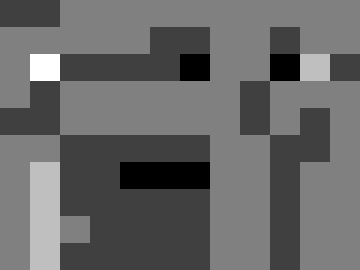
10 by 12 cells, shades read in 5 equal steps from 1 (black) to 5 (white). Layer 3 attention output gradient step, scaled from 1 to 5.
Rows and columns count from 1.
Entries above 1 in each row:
12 12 10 12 12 12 9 12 12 12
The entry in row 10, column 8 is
3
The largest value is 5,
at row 3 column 2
